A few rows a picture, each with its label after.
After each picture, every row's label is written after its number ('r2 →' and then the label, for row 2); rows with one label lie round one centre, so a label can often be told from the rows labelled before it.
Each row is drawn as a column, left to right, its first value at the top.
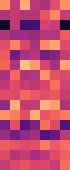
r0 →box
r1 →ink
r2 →box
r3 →box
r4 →ink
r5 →ink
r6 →box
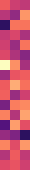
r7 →box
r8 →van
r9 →ink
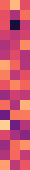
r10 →van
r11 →box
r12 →ink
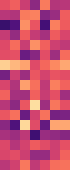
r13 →box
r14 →box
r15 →van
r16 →ink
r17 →box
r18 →van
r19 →van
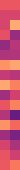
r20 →van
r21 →van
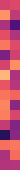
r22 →ink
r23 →box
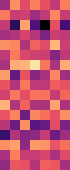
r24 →ink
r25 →box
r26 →van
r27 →box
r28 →box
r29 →ink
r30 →box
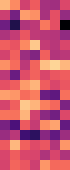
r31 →box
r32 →box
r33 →ink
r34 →ink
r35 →van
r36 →van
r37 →box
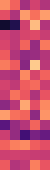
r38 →box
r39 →box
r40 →ink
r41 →van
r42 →ink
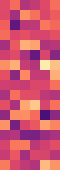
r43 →van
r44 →box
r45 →ink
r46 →ink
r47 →van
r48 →van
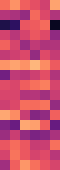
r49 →box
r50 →box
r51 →van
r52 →van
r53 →van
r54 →box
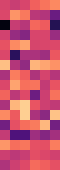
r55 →box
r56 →ink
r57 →ink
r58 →van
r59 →van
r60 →box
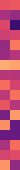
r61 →van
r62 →box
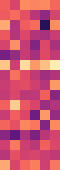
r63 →van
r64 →ink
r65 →van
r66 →van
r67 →box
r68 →van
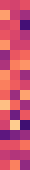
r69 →ink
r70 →van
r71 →box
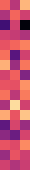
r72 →box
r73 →ink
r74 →box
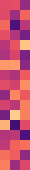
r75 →van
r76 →box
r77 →ink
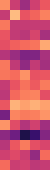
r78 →van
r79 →ink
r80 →ink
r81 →ink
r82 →ink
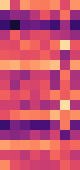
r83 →box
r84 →box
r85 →box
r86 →box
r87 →box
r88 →box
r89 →ink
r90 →box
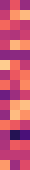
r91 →van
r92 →ink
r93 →ink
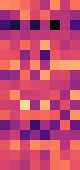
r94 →box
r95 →box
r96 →ink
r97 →box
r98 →ink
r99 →box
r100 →van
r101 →box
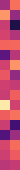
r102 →ink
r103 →box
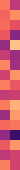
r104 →van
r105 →ink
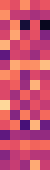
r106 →ink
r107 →van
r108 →box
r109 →van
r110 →box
